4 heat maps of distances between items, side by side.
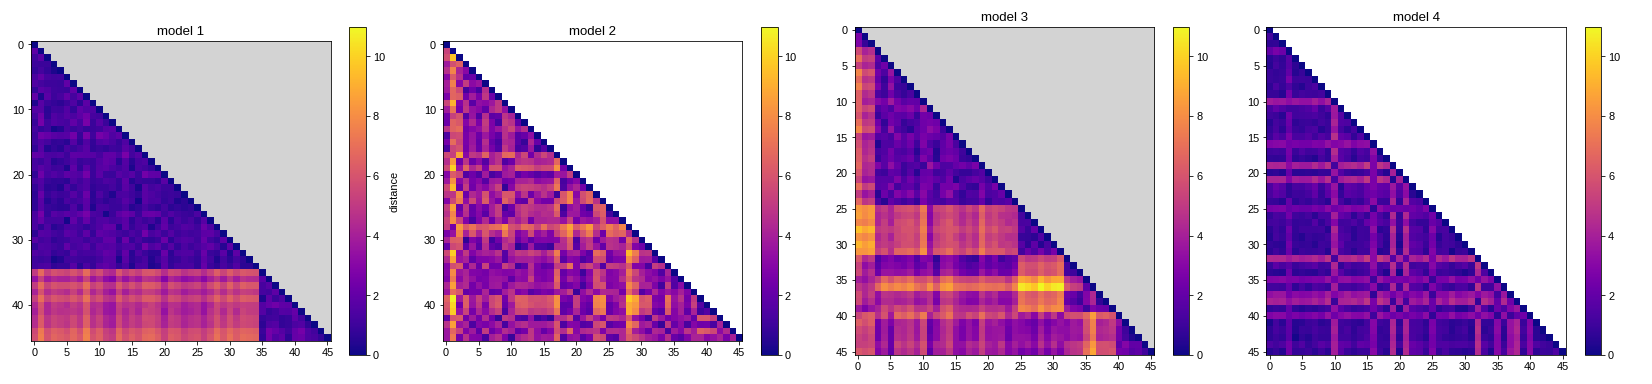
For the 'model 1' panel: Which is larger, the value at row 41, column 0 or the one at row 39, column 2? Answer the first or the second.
the second
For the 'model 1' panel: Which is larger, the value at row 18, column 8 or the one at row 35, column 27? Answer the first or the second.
the second
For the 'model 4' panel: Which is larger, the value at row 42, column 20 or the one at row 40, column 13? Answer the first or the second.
the second
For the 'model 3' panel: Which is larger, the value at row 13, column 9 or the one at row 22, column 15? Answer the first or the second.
the second
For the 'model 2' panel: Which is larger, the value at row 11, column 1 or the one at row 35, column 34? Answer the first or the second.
the first
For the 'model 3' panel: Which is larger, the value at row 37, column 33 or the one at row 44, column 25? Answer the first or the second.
the second
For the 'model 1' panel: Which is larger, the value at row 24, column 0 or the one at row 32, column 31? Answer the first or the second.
the second
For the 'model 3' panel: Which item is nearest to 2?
1
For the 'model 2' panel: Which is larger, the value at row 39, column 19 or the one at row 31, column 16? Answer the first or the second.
the first
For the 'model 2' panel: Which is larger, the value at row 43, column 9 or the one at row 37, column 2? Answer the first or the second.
the second
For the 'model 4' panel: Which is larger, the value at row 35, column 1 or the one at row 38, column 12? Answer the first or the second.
the second
